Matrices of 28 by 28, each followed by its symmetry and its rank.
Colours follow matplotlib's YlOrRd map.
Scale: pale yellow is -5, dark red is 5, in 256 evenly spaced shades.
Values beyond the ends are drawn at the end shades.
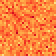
symmetric, full rank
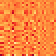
neither, rank three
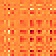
symmetric, rank two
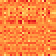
neither, rank three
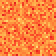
symmetric, full rank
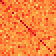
symmetric, full rank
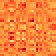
neither, rank three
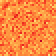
symmetric, full rank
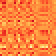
neither, rank three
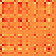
symmetric, rank two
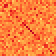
symmetric, full rank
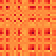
symmetric, rank two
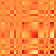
symmetric, rank two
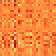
neither, rank three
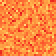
symmetric, full rank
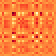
symmetric, rank two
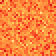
symmetric, full rank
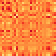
symmetric, rank two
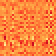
neither, rank three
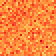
symmetric, full rank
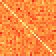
symmetric, full rank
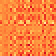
neither, rank three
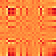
symmetric, rank two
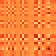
symmetric, rank two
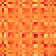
symmetric, rank two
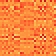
neither, rank three
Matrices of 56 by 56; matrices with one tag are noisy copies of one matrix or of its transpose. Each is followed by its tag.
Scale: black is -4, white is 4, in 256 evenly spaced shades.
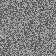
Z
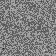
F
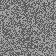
F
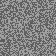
Z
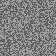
Z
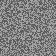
Z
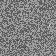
Z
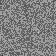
F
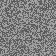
Z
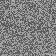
F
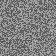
Z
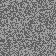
Z
